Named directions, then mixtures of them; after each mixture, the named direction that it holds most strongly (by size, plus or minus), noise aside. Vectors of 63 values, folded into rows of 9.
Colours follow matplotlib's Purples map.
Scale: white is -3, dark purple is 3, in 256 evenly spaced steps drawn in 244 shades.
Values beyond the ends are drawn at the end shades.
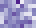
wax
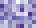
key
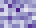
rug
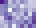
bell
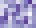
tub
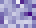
wax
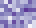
rug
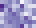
wax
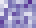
tub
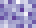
key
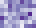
rug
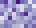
key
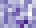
tub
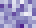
wax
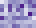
bell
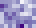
wax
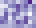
tub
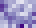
key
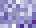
bell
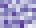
rug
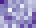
bell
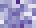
wax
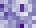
key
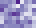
wax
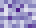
rug
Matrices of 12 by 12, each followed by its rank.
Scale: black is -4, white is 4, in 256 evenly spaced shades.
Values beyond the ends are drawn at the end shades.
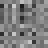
two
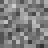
full rank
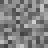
full rank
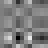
one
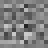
two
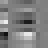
one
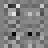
two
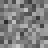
full rank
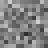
full rank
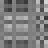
one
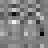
two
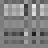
one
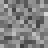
full rank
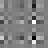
one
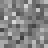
full rank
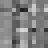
two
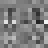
two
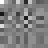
two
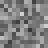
full rank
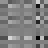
one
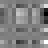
one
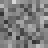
full rank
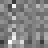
two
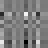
one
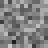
full rank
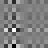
one
